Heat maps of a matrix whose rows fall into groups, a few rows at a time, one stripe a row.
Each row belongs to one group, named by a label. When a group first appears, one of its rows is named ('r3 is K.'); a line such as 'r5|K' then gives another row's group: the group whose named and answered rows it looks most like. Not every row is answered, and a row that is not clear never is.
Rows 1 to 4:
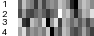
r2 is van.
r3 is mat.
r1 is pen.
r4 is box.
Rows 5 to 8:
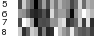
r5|pen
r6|pen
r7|pen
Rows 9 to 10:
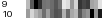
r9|van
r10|box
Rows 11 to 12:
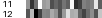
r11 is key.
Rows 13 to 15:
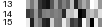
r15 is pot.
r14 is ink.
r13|pen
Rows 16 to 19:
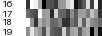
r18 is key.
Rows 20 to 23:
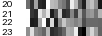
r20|ink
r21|key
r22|mat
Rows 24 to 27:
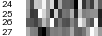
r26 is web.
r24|web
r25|key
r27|pen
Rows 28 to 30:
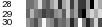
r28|pot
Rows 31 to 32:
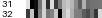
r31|mat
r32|van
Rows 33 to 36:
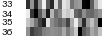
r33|van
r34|mat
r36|ink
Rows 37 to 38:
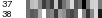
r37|pen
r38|web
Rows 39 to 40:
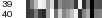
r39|web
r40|ink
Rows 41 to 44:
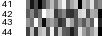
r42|web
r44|web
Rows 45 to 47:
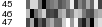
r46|mat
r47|van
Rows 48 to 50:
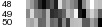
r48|pen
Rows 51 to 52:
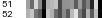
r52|box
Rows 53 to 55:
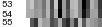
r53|box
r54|box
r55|key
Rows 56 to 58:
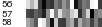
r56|pen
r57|ink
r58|key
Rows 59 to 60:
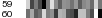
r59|pot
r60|web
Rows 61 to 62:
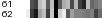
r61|mat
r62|mat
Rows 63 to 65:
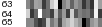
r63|pot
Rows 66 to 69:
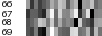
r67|ink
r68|web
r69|ink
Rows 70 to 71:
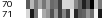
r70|van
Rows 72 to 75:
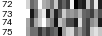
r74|web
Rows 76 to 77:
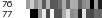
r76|box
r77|mat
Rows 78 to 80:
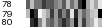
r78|pen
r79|key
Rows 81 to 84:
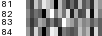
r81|web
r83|mat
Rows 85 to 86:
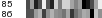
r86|pot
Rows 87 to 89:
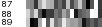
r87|web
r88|pen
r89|mat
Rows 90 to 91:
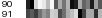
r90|web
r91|ink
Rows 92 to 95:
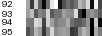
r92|pot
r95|pot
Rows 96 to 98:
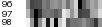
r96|ink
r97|van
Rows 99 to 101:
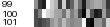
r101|ink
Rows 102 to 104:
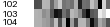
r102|pot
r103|pen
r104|box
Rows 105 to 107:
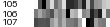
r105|key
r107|ink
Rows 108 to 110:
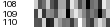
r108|pot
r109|van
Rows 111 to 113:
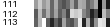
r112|van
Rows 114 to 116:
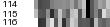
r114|ink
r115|pot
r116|mat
